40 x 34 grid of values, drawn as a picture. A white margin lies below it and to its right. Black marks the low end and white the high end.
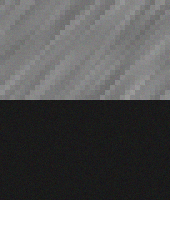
It is made of 2 by 1 panels. Panel 1,1: middling, slanting up to the right, faint in contrast. Panel 2,1: very low, flat.
